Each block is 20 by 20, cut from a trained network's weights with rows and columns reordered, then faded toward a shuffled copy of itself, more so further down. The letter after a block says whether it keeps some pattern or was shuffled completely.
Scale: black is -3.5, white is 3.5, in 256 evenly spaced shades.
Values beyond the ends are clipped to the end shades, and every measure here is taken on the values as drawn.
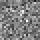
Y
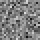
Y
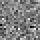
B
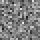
Y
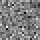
Y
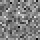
Y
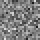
Y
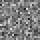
Y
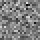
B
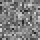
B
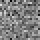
B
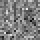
B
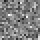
Y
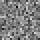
Y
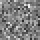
Y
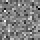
Y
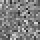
B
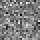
B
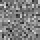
Y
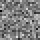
Y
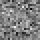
B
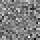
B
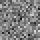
Y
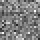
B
